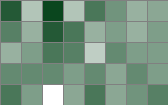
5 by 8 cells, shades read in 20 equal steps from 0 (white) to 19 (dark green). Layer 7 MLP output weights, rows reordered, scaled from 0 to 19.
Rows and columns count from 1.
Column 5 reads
14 8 5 12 14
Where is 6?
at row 1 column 2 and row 1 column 4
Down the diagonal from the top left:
17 8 14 10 14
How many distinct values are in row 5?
6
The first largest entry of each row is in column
3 3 3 1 1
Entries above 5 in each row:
8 8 7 8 7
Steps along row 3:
up up down down up down same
